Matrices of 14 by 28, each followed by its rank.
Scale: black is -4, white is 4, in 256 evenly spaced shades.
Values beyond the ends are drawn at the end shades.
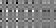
one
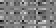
two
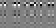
one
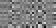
two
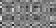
two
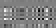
one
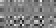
two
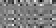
two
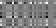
one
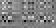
two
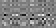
two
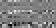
two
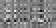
two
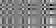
one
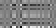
one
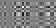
one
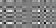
one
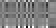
one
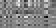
two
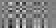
one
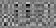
two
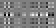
one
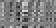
two
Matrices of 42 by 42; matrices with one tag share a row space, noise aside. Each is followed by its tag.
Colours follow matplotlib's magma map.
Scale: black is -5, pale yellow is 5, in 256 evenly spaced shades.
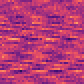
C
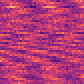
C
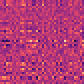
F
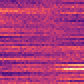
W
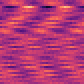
C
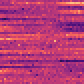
W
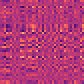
F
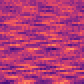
C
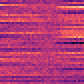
W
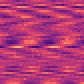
C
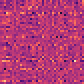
F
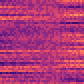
W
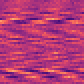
C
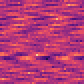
C
